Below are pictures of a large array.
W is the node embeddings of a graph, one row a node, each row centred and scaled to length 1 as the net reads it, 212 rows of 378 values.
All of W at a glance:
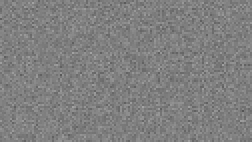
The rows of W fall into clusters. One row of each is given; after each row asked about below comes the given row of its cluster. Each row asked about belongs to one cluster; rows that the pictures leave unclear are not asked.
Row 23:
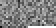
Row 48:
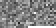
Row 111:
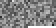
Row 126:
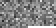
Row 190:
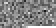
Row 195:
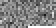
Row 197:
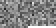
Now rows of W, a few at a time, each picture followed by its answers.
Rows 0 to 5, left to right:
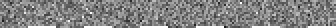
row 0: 126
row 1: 48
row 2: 23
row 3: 23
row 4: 23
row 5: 197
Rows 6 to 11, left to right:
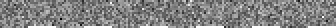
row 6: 111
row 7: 195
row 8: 197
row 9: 126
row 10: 126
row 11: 23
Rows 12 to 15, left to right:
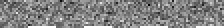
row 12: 48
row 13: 48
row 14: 195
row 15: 197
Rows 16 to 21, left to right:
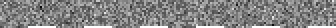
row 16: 48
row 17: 126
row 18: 197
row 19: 48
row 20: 190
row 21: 197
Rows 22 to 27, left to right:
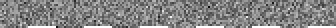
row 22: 197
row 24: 23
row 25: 195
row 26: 111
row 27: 190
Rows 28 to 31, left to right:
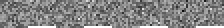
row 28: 48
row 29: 48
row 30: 197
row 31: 23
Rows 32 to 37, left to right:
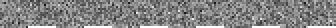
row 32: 195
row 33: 195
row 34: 126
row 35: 126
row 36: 23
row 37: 197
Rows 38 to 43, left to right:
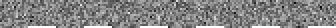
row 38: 190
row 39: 111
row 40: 48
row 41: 48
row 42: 197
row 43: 48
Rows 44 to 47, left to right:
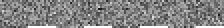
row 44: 23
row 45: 195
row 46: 23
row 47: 197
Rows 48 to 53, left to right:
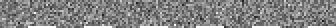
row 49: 23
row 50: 197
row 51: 126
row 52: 23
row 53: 190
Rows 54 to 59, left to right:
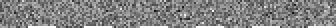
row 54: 126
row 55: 23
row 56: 190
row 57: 190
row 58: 195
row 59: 111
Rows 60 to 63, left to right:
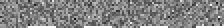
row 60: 197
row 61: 23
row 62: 195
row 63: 111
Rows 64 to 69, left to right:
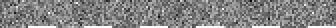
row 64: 126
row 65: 195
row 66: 23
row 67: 111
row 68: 195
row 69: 23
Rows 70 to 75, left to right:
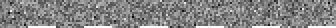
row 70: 126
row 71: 48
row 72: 197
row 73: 23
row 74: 195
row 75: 111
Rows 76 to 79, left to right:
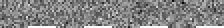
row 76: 190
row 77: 195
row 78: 197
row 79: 48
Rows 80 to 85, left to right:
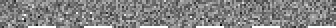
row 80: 48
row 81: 48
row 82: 190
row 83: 111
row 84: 195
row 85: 23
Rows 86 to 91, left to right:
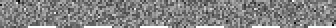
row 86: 23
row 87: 23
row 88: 111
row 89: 195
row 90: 197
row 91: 111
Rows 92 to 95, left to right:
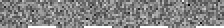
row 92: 126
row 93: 195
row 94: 111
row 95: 195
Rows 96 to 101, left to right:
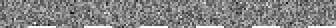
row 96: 190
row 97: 126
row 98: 190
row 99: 126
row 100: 111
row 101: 195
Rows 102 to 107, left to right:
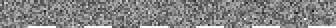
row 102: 190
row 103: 195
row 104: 23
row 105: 195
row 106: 195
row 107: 126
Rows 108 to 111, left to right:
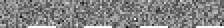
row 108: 197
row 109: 197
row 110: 48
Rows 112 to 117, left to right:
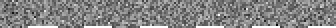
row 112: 111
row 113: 23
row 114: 48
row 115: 23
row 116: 111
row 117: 48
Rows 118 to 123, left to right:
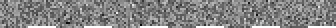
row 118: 197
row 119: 126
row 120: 197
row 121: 48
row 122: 197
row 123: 23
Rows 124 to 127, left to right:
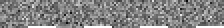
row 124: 48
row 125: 126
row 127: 23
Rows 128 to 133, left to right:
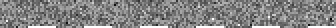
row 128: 195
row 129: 126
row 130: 195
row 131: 195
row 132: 23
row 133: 48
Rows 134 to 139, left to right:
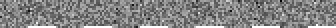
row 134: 197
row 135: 190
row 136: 197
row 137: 197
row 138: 195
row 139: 48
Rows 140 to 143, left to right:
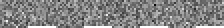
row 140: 23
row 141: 23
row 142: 111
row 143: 195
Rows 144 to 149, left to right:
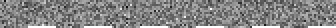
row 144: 197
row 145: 48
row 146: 190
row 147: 190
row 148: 195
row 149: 48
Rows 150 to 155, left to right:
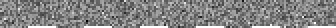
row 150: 195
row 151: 190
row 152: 111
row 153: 23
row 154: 23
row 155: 190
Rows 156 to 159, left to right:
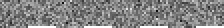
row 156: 126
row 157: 195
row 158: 195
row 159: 48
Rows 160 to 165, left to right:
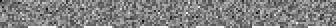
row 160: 48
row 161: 23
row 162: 190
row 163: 190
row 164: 23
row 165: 48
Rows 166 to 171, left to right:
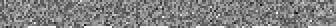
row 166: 190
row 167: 48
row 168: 111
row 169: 190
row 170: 195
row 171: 126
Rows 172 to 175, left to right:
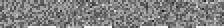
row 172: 190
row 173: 195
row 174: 23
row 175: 48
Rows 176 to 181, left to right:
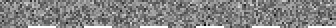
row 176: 126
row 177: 126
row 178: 126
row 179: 48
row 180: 197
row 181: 195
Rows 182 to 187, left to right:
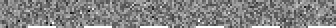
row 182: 197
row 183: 126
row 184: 48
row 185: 190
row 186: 197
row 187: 126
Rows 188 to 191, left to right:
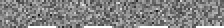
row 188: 23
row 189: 190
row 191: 111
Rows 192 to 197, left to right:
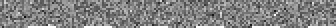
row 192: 190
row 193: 197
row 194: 195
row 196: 23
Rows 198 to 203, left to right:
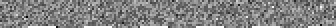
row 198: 190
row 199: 23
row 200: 126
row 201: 48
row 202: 111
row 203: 195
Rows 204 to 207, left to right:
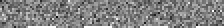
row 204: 48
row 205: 111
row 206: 195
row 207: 190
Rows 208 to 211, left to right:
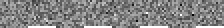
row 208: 195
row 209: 48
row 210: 48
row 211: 190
